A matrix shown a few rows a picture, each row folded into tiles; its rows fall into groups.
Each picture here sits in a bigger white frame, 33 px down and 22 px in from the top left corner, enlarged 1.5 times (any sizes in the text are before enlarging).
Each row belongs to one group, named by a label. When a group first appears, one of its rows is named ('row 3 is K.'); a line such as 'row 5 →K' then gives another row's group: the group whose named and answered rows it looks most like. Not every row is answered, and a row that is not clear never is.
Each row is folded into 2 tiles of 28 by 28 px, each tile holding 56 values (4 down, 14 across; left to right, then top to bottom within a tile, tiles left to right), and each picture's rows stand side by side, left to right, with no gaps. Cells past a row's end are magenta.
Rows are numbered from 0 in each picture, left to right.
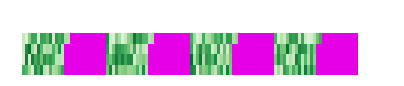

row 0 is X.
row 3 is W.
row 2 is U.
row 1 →U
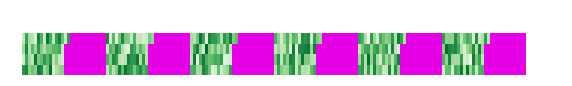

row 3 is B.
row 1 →W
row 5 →W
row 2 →X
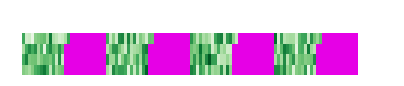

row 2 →U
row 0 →W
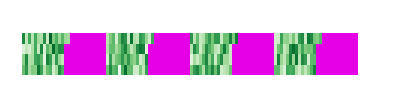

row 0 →B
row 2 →X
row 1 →X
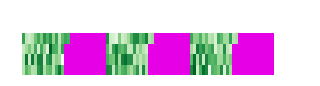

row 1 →U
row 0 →B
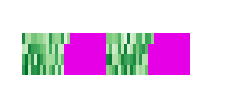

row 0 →U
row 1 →B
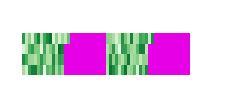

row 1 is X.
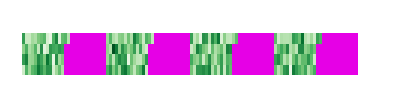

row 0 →B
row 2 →W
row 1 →U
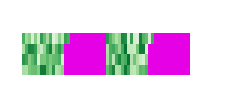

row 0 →W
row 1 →X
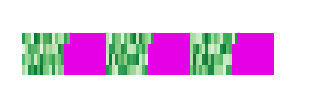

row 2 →X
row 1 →X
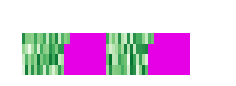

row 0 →B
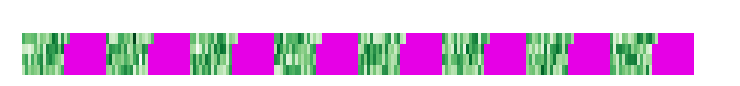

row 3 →W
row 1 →W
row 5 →B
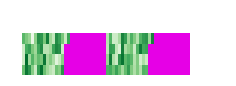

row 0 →X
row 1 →X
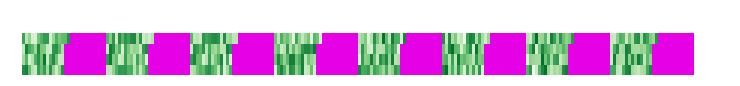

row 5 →U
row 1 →W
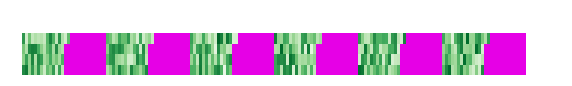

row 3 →U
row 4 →X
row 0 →U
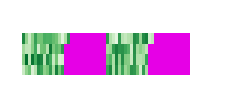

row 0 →B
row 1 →U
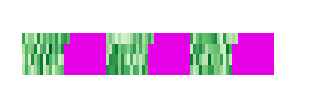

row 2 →W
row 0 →B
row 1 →U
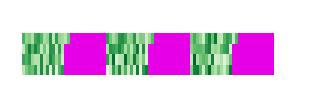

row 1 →W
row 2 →X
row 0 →W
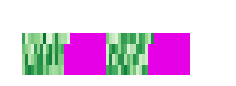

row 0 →B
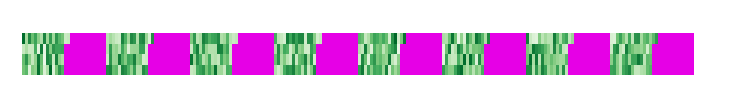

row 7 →X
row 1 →X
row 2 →W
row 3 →W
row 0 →B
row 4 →X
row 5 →X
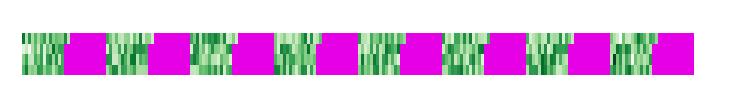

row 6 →B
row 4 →B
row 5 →W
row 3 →U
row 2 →W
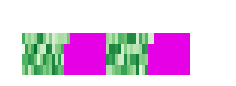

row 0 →W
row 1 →W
